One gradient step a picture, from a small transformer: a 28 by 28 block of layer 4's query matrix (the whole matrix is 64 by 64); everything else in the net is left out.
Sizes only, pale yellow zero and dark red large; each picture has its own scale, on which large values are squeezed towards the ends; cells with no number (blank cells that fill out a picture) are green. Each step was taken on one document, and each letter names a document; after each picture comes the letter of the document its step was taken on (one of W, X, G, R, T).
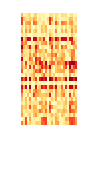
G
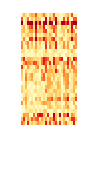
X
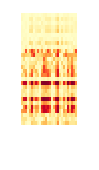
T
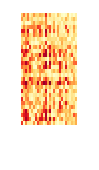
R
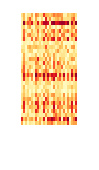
X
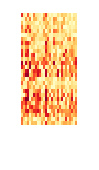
R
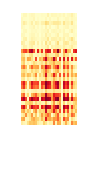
T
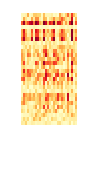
X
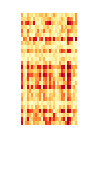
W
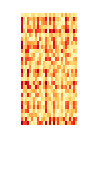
R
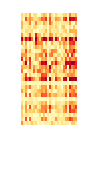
G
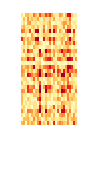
W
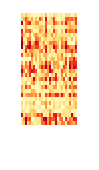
G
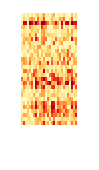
X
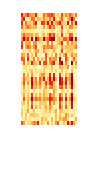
X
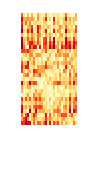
R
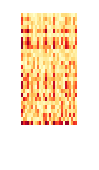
R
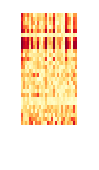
R
